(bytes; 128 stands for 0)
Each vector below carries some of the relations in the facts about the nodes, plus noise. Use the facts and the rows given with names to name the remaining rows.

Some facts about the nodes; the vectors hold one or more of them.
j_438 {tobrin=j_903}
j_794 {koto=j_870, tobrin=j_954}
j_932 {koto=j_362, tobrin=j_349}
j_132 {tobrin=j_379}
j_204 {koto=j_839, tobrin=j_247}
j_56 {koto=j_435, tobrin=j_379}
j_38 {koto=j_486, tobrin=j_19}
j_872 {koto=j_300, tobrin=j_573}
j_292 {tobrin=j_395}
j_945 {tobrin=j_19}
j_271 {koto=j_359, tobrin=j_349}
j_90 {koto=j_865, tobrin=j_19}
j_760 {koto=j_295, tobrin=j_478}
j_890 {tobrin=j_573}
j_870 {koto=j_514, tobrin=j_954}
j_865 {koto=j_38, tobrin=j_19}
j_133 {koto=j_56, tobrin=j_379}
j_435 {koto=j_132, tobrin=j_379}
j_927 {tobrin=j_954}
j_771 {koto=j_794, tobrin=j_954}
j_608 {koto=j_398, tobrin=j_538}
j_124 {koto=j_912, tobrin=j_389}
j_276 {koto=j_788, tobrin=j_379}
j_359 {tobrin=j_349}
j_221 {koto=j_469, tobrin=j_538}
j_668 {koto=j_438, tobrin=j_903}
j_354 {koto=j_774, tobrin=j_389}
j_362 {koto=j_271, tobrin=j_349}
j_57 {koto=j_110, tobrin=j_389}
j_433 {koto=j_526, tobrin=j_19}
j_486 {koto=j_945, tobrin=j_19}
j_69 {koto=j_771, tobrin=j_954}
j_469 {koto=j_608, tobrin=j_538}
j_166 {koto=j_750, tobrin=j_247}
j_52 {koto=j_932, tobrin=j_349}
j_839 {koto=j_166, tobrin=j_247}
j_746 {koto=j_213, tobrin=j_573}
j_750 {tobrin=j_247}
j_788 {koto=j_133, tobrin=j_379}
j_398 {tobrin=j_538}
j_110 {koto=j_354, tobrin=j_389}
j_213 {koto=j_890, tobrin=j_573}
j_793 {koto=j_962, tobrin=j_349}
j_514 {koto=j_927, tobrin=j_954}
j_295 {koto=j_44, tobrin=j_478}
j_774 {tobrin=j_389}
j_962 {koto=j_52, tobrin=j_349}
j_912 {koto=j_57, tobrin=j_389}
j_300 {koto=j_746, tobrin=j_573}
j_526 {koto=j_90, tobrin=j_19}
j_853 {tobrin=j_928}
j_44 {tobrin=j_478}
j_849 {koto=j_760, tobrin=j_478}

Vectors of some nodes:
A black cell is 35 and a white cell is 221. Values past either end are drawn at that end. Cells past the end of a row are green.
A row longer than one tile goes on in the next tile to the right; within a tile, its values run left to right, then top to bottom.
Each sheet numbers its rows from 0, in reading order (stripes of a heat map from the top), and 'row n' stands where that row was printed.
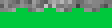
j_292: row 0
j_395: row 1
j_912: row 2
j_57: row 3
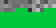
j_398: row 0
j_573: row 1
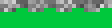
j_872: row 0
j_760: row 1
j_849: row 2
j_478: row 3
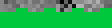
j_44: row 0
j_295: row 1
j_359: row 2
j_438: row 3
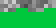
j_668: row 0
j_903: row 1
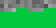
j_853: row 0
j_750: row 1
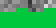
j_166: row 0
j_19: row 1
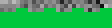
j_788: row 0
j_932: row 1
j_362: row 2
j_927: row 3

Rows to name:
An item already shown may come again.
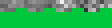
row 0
j_90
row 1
j_57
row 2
j_69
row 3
j_573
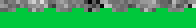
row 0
j_56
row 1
j_276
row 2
j_794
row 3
j_945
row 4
j_110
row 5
j_300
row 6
j_389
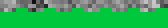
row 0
j_300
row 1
j_132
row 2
j_870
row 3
j_166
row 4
j_794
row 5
j_793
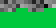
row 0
j_890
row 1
j_774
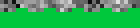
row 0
j_927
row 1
j_962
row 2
j_872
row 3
j_271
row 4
j_124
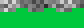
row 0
j_204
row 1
j_354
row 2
j_433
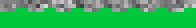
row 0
j_52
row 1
j_349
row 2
j_793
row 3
j_962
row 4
j_962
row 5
j_839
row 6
j_247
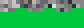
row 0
j_793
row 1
j_389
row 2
j_514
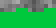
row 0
j_133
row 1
j_865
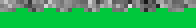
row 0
j_771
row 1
j_19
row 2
j_746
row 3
j_954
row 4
j_538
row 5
j_486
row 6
j_750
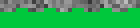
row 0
j_213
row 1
j_435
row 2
j_746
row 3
j_38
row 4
j_526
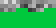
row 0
j_276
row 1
j_379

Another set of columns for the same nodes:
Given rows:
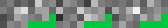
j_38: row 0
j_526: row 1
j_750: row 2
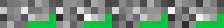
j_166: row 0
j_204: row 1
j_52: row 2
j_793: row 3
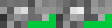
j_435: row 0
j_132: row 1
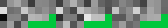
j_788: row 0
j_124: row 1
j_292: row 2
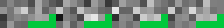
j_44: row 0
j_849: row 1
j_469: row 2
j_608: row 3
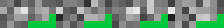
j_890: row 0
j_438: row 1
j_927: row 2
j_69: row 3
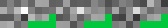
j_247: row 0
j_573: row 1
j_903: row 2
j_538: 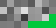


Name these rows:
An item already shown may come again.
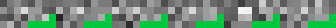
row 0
j_389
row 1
j_56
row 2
j_349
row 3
j_213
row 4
j_945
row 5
j_794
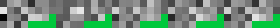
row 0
j_276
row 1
j_774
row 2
j_771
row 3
j_526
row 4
j_433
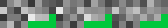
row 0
j_124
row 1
j_962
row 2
j_932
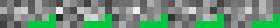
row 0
j_362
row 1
j_872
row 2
j_750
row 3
j_478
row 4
j_870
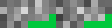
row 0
j_870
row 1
j_57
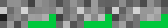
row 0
j_133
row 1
j_57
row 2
j_746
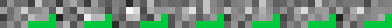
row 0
j_90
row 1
j_124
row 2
j_359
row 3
j_514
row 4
j_794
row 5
j_865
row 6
j_56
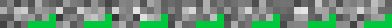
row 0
j_362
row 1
j_300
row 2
j_839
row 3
j_354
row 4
j_110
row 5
j_486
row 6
j_954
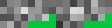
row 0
j_389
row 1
j_271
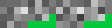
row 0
j_354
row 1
j_538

